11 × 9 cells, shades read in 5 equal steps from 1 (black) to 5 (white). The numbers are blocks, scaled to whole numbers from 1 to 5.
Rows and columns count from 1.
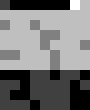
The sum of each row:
17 36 34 34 34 33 35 13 16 14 15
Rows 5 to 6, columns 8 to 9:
4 3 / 4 4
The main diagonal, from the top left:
2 4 4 4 3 3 4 2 2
